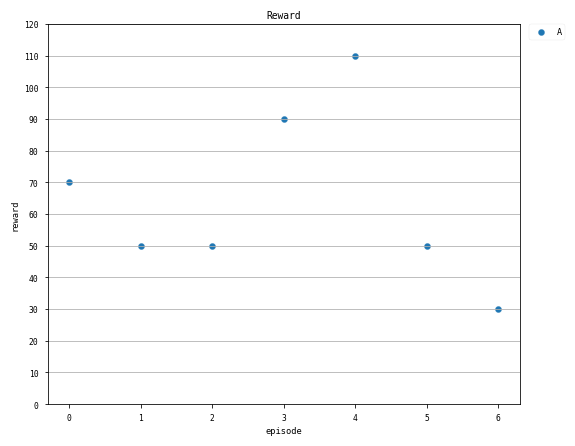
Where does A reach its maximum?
4
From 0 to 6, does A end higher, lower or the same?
lower
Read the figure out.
Title: Reward
x-axis: episode, ticks 0 1 2 3 4 5 6
y-axis: reward, ticks 0 10 20 30 40 50 60 70 80 90 100 110 120
Legend: A
Values:
A: 70 50 50 90 110 50 30
